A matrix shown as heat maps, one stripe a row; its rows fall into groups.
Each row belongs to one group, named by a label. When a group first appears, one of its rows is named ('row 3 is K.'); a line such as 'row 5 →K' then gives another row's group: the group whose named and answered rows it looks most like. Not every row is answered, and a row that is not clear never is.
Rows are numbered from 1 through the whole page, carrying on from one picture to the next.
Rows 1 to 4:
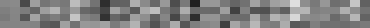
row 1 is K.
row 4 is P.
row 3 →K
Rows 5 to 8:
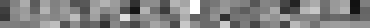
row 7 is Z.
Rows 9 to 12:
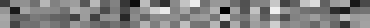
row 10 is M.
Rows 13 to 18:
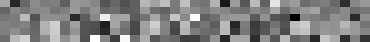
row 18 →Z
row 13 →M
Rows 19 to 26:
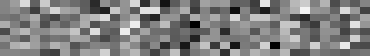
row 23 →Z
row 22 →K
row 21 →P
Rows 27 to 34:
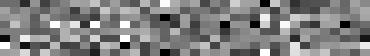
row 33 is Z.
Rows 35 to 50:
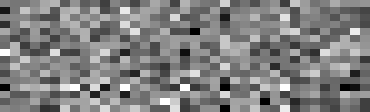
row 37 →P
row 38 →Z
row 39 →K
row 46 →P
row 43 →Z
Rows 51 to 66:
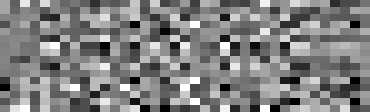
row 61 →P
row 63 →Z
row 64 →M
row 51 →M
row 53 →P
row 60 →P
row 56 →P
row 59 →M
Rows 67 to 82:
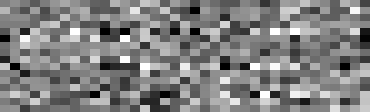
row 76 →M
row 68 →K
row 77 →M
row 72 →Z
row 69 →P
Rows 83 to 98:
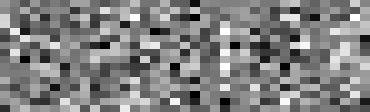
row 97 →P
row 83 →K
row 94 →K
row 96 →K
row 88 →Z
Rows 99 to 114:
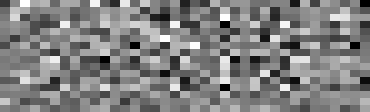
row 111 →P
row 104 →M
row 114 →P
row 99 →Z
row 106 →P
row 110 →Z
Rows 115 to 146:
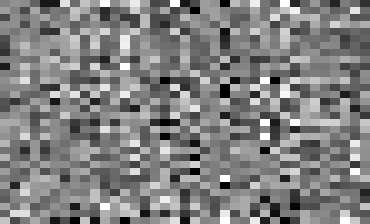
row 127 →P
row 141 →M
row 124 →Z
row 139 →K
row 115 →P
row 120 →Z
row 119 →P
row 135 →K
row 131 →P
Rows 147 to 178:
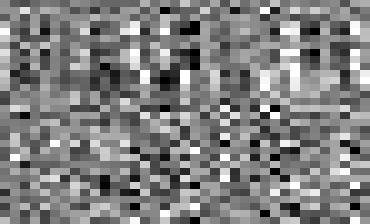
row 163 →M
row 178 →K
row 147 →M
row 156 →K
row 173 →K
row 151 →K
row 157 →M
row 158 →M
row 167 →Z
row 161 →Z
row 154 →K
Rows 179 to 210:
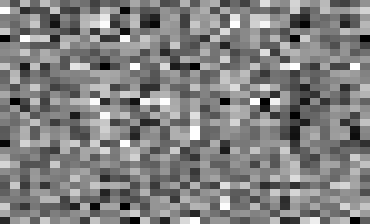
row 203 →K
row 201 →K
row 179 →M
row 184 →Z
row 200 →P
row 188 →K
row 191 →P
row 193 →M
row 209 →K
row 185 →P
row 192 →K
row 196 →P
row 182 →P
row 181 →P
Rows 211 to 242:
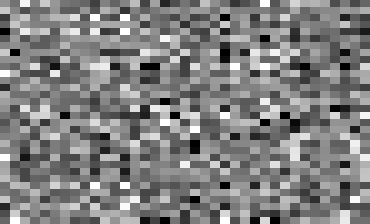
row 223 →Z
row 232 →K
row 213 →Z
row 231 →K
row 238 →P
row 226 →M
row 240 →Z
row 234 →M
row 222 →P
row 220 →P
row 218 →M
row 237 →Z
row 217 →P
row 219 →P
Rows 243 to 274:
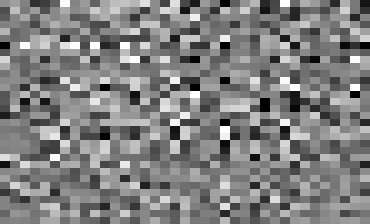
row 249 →Z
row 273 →Z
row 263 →P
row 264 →P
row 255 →K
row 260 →P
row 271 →M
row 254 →P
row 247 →K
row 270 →Z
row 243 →P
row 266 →Z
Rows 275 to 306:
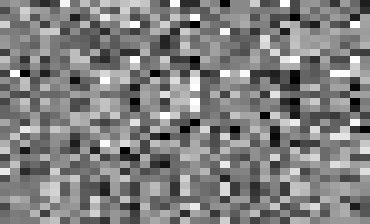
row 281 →M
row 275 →P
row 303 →Z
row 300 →Z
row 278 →K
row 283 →K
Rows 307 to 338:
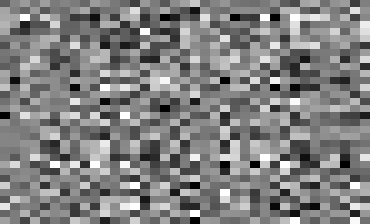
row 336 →K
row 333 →K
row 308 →K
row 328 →P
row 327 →P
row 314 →P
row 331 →P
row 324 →P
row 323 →Z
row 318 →M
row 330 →Z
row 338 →K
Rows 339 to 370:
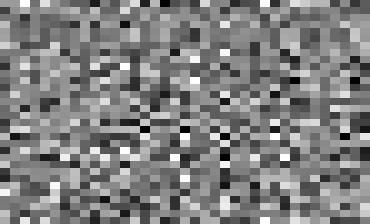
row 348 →Z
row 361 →P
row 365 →Z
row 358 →M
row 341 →M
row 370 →M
